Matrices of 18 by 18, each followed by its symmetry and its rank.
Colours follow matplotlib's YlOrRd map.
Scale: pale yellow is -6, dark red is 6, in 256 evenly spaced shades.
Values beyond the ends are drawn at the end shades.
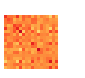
symmetric, rank three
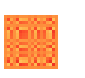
symmetric, rank one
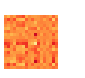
neither, rank three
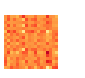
neither, rank three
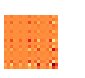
symmetric, rank one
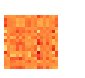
neither, rank three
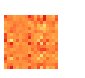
neither, rank three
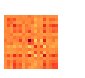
symmetric, rank three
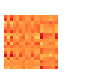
neither, rank two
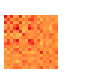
symmetric, rank three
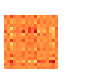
neither, rank two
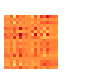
neither, rank two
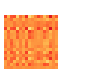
neither, rank two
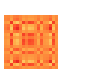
symmetric, rank one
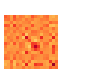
symmetric, rank three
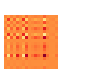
symmetric, rank one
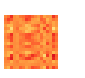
neither, rank two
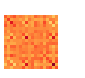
symmetric, rank three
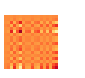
symmetric, rank one
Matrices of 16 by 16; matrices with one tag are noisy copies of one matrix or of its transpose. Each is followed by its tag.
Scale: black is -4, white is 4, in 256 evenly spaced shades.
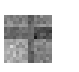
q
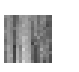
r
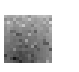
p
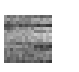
r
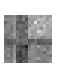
q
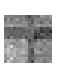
q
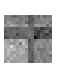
q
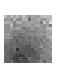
p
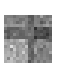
q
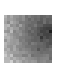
p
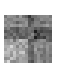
q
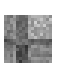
q
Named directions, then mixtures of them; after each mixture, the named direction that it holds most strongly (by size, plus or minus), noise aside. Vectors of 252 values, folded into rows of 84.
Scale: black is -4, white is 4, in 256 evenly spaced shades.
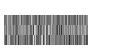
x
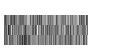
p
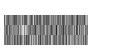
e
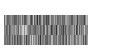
e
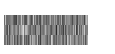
e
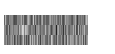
e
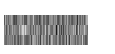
e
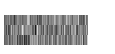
p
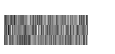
p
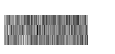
p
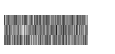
e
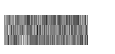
p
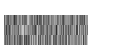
e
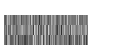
x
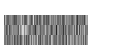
e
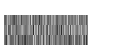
x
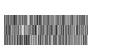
e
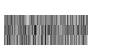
x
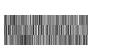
p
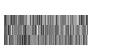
p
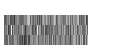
p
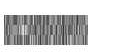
e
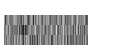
e
